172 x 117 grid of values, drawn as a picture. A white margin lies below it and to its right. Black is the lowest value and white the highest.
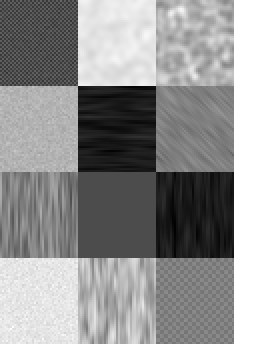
The table splits into 4 rows of 3 panels. Panel 1,1: low, checkered. Panel 1,2: very high, blotchy, faint in contrast. Panel 1,3: high, blotchy. Panel 2,1: high, fine-grained, faint in contrast. Panel 2,2: very low, streaked across, faint in contrast. Panel 2,3: middling, slanting down to the right, faint in contrast. Panel 3,1: middling, streaked downward. Panel 3,2: low, flat. Panel 3,3: very low, streaked downward, faint in contrast. Panel 4,1: very high, fine-grained, faint in contrast. Panel 4,2: high, streaked downward. Panel 4,3: middling, checkered, faint in contrast.
